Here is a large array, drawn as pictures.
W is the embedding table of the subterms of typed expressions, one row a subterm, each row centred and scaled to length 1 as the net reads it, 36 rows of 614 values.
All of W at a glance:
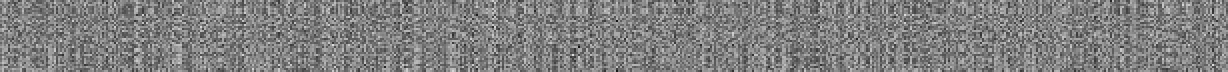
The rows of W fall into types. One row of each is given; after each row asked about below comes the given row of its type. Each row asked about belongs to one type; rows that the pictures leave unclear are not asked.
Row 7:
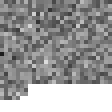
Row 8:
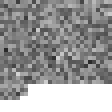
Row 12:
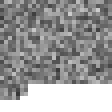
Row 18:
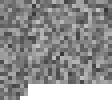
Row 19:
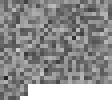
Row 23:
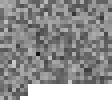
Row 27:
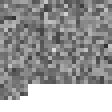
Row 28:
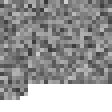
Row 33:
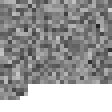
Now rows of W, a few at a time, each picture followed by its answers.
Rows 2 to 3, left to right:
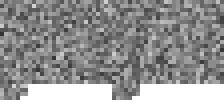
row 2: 7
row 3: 18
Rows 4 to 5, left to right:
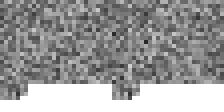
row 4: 12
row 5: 12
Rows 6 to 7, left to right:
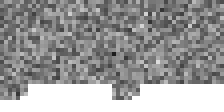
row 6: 12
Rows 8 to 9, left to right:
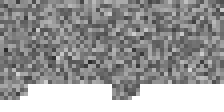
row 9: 33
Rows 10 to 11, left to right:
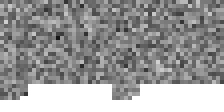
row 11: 8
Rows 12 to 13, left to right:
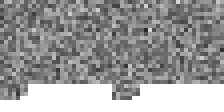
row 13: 19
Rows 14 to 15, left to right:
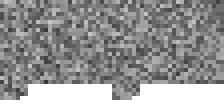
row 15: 28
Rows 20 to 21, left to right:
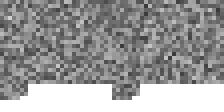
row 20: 28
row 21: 18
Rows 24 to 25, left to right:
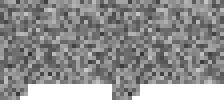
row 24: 8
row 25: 8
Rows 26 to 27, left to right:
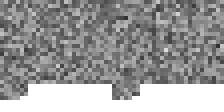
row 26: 28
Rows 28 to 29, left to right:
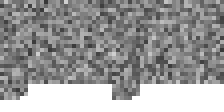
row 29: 18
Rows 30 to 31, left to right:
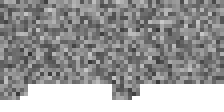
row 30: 8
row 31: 23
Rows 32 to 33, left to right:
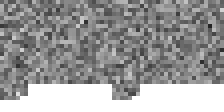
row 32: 18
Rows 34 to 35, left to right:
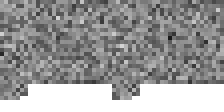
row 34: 23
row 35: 28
